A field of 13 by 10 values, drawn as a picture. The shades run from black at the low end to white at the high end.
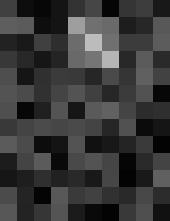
In the top middle lies a patch that is higher than the rest. The top middle is the ninth with the highest average. On average the colour sits 20% of the way up the scale. Values change most from cell to cell in the top middle. Neither half mirrors the other.
